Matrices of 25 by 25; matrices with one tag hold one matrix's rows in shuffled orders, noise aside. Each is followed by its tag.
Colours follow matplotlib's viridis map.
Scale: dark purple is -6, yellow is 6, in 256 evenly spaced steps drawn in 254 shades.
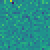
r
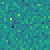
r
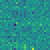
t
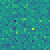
t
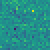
t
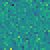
r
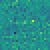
t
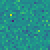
r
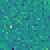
r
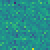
t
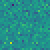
r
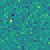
r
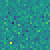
r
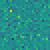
r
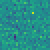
t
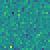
r
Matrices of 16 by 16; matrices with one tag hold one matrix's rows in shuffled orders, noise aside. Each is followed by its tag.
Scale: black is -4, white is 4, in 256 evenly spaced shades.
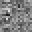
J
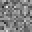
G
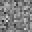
G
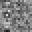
J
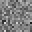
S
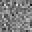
S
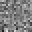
G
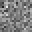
G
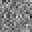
S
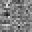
J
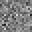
S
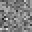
G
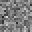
G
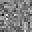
G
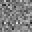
S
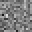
G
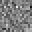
S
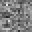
J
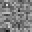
J
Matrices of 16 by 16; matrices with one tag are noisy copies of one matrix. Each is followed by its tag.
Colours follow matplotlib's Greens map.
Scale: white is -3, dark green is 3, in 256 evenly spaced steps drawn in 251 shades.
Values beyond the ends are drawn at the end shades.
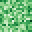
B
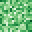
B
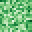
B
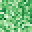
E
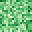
B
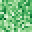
E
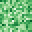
B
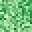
E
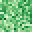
E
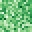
E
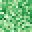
E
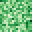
B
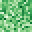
E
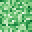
B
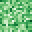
B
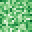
B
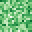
B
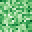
B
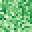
E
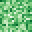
B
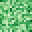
B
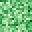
B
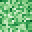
B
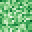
B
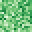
E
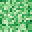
B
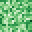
B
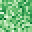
E
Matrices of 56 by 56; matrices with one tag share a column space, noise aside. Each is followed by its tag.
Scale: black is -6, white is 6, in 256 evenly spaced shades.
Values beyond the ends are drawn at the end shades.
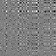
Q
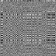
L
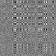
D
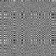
L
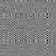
L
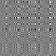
D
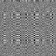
L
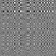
Q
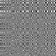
Q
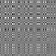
D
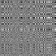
D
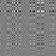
Q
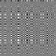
L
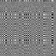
L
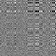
Q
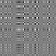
D
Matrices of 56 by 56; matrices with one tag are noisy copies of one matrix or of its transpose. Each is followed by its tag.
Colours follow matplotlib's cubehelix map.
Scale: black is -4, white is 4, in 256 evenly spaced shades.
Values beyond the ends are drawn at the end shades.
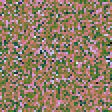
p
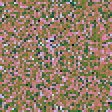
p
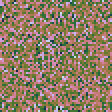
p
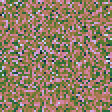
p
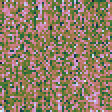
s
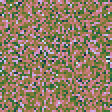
p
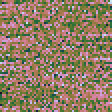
s
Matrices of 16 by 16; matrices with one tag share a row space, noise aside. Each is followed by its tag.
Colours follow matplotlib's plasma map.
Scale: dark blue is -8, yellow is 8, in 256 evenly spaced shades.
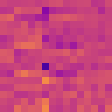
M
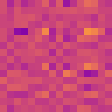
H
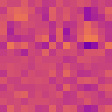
H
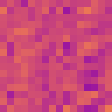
H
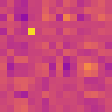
H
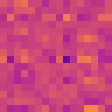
H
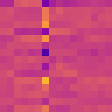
M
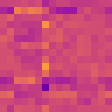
M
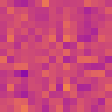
H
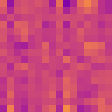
H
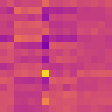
M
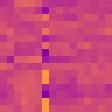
M
